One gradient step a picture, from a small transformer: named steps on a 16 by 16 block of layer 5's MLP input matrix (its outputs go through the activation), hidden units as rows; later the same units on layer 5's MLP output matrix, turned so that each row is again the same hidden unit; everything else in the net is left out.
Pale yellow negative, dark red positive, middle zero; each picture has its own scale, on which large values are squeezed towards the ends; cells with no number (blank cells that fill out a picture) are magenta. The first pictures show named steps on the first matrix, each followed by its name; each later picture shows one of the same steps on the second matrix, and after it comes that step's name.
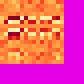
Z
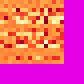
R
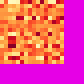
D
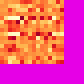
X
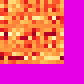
D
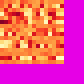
R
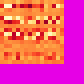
Z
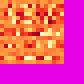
R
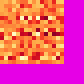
D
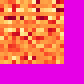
X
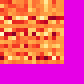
D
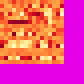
R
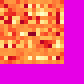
R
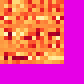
D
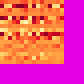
Z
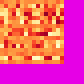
R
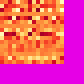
X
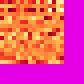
X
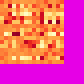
R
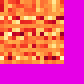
D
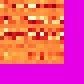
Z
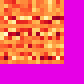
D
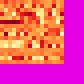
R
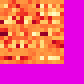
R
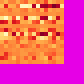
Z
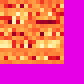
R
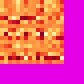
D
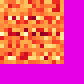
D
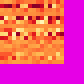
Z
